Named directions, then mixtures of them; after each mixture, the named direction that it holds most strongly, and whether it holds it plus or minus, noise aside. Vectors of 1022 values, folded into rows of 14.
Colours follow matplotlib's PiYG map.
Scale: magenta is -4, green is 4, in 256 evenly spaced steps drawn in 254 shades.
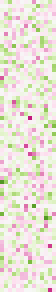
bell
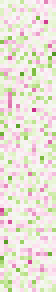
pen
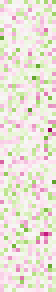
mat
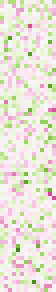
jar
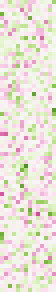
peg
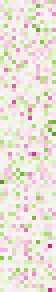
bell, plus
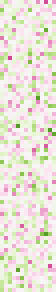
mat, minus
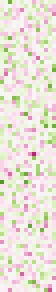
bell, plus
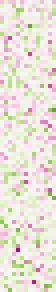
jar, minus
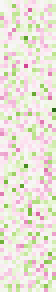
peg, plus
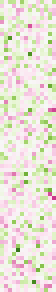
jar, plus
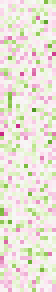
pen, minus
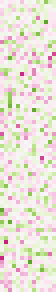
pen, minus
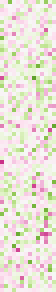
mat, plus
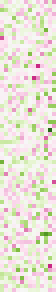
mat, minus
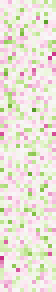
pen, minus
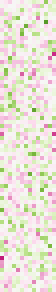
pen, minus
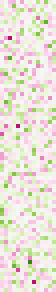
pen, minus
